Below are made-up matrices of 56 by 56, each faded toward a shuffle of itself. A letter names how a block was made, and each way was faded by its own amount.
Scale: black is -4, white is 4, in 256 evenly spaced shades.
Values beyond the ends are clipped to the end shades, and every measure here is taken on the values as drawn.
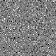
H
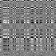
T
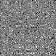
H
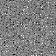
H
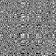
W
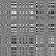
T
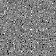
H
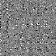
H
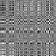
T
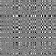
T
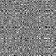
W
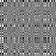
T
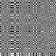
T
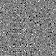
H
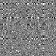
W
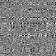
W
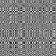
T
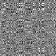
W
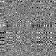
W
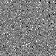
H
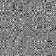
W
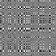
T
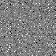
H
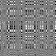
T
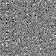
H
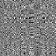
W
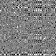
W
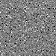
H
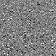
H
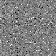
H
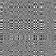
T
